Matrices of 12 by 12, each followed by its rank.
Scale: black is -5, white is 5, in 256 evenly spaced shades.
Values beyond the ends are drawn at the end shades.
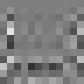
two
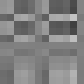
one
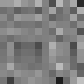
two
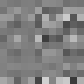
two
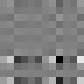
one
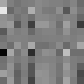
two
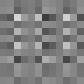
one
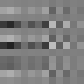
one
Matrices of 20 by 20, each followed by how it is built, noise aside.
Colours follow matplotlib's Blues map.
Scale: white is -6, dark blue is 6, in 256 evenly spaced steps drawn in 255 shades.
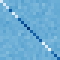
diagonal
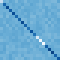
diagonal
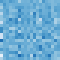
low rank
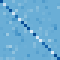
diagonal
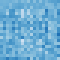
low rank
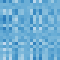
low rank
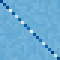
diagonal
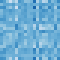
low rank
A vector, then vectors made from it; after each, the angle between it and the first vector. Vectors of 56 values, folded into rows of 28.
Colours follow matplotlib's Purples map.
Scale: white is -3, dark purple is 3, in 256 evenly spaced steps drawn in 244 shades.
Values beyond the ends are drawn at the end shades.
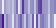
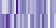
partly aligned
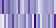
nearly opposite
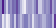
partly opposed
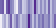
partly opposed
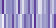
nearly opposite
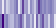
nearly parallel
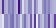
nearly opposite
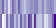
partly opposed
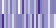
nearly parallel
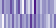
partly opposed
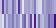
nearly opposite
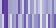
partly opposed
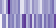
partly opposed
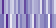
orthogonal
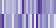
nearly parallel
